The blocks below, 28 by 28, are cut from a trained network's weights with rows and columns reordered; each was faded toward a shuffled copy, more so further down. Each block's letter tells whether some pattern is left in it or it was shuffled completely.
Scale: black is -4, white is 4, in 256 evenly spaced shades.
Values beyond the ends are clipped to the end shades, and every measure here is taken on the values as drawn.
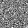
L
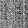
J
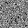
L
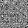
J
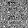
J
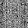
J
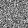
L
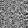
J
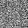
L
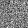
L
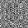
J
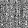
J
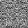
J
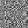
J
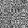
J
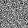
L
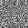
J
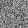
L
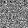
J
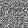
J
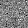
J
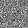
L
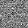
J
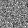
L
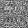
J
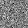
L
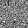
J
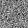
L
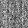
J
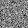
L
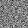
J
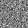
L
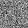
L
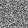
L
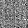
J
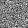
L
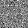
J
